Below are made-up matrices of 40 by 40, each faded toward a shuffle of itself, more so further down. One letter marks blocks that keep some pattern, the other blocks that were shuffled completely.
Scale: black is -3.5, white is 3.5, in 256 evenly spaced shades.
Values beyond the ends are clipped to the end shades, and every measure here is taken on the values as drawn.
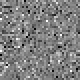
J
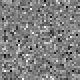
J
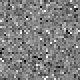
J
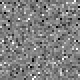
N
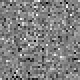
J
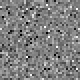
J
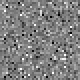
N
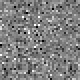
J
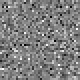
J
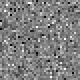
J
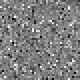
N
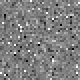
N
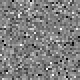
N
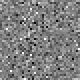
J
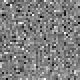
J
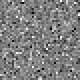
N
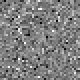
J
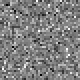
N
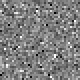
N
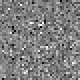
N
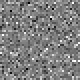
J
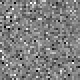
N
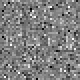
J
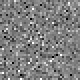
N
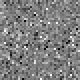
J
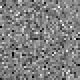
N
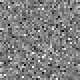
N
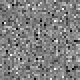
J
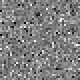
N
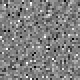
N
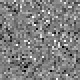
J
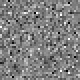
N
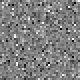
J
